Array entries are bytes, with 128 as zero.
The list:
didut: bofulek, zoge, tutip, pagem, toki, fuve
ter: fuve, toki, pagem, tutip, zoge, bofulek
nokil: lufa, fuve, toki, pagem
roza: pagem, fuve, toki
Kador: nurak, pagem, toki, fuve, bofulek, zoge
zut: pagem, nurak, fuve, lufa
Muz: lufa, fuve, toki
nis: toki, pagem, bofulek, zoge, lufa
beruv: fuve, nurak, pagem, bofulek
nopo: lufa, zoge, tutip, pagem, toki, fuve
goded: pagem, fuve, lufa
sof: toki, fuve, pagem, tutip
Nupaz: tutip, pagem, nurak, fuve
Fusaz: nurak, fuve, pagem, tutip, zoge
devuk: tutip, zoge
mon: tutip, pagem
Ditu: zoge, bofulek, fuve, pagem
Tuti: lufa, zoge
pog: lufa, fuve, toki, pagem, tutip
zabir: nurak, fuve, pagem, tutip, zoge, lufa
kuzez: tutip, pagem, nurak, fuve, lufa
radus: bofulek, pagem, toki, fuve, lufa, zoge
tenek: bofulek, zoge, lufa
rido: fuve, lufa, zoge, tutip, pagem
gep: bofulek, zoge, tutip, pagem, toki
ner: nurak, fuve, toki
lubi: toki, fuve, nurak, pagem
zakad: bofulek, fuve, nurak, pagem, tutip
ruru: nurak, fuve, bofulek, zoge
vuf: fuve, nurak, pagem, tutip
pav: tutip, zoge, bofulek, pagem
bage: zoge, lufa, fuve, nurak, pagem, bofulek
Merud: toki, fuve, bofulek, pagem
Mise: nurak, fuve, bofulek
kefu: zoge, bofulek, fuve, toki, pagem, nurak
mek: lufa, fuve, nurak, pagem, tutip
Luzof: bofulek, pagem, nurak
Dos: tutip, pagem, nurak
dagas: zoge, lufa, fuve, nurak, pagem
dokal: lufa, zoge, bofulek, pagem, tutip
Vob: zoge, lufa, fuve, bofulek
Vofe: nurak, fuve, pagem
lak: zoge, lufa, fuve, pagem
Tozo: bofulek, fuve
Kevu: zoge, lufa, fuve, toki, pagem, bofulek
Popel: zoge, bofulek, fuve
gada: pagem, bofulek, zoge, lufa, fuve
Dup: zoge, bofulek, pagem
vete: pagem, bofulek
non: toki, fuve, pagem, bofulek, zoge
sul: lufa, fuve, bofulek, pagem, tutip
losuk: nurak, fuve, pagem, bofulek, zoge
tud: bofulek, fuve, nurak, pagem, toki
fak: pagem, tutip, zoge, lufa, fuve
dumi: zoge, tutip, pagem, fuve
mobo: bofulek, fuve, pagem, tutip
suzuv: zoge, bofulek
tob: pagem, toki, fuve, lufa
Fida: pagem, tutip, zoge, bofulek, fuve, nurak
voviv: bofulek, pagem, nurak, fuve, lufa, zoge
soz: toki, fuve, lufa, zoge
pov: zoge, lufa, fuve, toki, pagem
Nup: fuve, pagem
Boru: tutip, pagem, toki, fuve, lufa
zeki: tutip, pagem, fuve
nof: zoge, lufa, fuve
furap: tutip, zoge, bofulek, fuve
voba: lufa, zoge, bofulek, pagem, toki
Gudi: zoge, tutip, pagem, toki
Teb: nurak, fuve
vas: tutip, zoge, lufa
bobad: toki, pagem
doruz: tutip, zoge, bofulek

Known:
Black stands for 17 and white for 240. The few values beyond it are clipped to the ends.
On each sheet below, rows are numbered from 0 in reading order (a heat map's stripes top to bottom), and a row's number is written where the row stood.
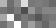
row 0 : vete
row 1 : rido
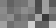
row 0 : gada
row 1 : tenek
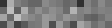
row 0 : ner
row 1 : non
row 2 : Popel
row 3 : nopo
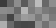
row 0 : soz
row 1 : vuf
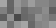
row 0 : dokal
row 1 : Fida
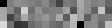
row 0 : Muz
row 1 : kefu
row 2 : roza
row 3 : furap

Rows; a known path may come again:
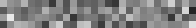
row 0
Luzof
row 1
Popel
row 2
tenek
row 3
Vob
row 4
ner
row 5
Nupaz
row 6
doruz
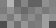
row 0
vuf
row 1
non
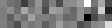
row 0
dagas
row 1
zut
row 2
pog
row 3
devuk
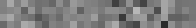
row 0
zakad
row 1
rido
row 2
didut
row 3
voviv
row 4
soz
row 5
tob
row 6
fak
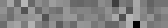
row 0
zeki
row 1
sul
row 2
losuk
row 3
radus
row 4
roza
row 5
gada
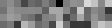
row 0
ruru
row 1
pov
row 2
Muz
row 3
Dos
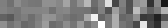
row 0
nopo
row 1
ter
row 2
kuzez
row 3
vete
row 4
goded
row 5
Tuti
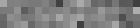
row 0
Fida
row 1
kefu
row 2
Merud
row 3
Ditu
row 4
lak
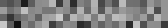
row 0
nof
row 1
sof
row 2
Nup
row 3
Vofe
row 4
Mise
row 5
lubi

